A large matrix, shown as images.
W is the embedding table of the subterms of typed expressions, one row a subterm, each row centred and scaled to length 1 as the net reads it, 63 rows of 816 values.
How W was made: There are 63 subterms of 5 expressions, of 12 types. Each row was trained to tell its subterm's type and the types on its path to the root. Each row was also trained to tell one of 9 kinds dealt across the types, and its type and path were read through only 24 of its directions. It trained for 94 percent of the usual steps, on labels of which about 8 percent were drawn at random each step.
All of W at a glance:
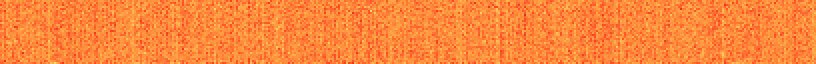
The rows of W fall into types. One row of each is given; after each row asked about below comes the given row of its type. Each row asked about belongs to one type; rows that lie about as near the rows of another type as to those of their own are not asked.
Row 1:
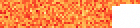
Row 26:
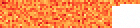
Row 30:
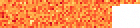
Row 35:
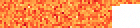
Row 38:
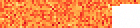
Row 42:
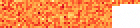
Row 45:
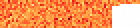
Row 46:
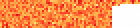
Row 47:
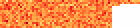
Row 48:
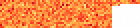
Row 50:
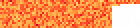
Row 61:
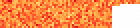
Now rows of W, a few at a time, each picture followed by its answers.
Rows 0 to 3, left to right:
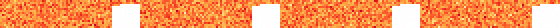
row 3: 48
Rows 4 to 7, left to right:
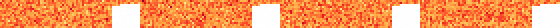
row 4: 42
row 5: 1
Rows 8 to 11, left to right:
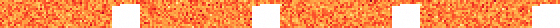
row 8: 26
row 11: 50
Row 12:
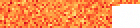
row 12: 61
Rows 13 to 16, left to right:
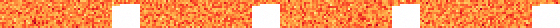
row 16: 61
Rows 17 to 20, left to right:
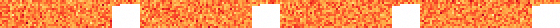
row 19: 42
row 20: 42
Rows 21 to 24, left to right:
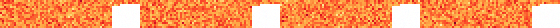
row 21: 50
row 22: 50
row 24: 1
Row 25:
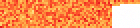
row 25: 42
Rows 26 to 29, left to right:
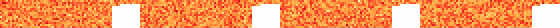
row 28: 35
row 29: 61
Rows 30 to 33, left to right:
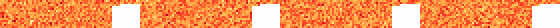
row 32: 1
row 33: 61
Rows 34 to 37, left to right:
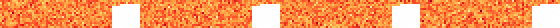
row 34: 1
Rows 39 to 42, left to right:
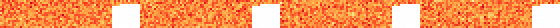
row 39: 42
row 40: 42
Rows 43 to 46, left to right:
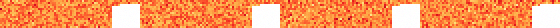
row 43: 61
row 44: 50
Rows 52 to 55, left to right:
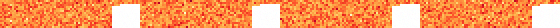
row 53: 1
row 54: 50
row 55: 46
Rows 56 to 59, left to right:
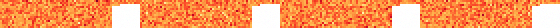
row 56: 50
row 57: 26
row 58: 61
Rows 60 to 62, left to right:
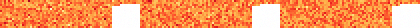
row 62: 1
